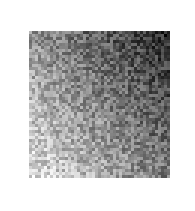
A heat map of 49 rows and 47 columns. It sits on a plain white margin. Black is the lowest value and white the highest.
The top right is the ninth with the lowest average. Fine speckle covers the field. Values rise toward the bottom left. Neither half mirrors the other. No row or column stands out.
